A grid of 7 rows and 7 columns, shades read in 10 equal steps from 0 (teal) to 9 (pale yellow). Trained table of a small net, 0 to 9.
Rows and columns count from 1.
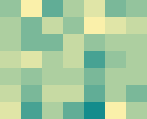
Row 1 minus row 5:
-1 4 -3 0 4 -2 -1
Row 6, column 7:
4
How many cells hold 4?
7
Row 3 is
6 4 4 7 5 6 6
